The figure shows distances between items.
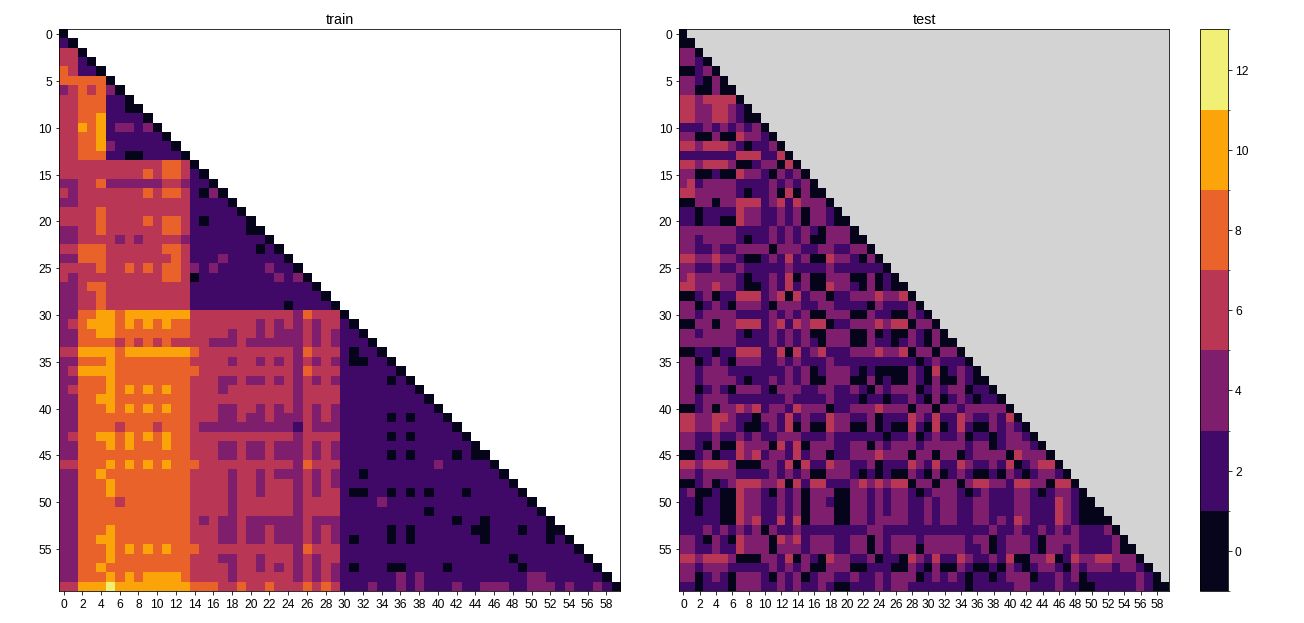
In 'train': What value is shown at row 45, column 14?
6
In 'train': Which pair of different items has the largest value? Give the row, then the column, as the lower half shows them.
59, 5
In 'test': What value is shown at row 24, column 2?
4
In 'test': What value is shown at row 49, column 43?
2
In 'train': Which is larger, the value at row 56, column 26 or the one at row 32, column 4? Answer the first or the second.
the second
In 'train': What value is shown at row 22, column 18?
2
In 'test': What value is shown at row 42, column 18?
6
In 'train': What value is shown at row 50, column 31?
2
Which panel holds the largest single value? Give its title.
train
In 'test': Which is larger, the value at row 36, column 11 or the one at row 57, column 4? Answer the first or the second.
the second
